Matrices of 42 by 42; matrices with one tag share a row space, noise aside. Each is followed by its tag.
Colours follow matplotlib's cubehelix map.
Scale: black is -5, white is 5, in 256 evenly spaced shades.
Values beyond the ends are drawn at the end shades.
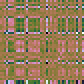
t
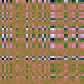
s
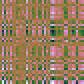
s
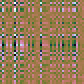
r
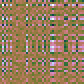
s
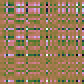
t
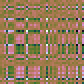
t
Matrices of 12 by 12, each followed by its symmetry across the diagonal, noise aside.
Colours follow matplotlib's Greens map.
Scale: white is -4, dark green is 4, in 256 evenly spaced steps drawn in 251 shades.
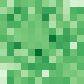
symmetric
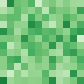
neither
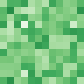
symmetric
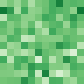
neither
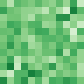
antisymmetric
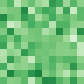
antisymmetric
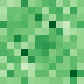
symmetric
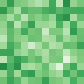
symmetric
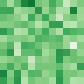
neither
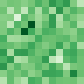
symmetric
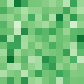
neither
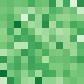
antisymmetric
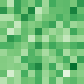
antisymmetric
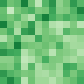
symmetric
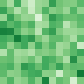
antisymmetric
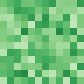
antisymmetric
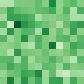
neither
